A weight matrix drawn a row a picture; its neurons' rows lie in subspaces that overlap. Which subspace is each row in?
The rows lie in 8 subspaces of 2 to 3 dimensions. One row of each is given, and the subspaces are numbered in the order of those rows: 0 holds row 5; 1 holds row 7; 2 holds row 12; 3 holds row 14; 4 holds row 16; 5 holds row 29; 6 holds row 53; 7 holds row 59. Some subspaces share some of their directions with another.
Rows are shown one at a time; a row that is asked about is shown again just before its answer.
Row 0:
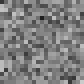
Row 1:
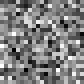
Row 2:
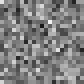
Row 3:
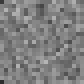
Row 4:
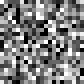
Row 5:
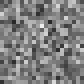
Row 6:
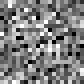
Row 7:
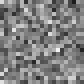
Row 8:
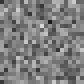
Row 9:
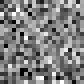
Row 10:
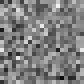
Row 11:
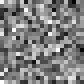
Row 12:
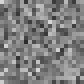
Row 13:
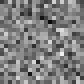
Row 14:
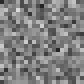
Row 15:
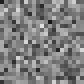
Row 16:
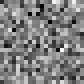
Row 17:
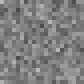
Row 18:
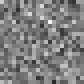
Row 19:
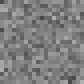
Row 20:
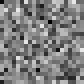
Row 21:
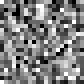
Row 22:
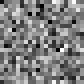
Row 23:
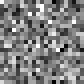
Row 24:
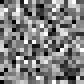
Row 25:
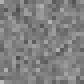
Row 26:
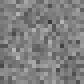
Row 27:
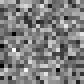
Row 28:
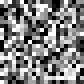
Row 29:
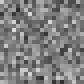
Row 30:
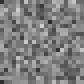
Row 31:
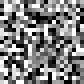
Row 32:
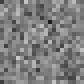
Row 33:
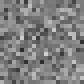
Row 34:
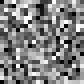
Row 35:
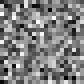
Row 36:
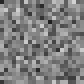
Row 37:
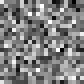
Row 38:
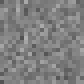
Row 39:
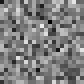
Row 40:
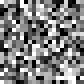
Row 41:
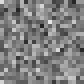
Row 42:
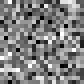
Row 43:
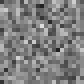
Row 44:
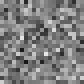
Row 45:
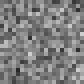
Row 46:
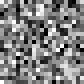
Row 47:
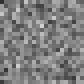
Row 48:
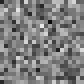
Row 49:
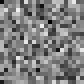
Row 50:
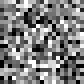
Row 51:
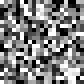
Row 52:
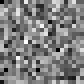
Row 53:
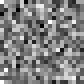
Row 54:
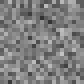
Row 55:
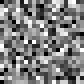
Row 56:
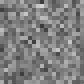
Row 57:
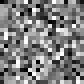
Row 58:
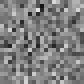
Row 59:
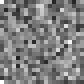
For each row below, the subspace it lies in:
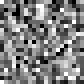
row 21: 7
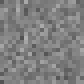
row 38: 4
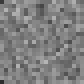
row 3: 7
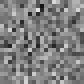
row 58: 4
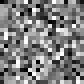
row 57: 2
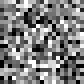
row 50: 3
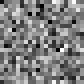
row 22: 4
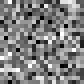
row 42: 2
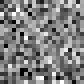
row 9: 5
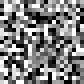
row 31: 6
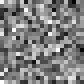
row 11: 1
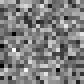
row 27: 3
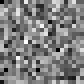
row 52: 2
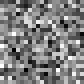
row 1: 3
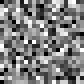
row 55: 3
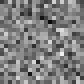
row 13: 2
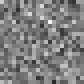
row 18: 2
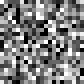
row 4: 1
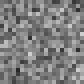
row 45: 4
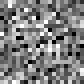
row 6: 1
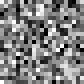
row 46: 0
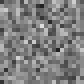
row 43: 5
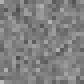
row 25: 7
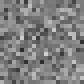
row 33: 4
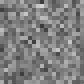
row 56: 5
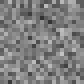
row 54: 2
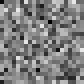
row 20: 0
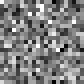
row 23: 4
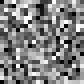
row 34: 7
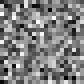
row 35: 6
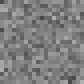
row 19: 0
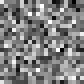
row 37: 4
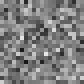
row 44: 4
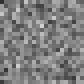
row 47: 6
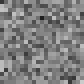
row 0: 0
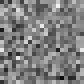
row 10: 2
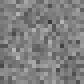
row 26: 3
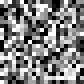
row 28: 2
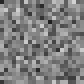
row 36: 0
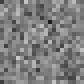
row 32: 3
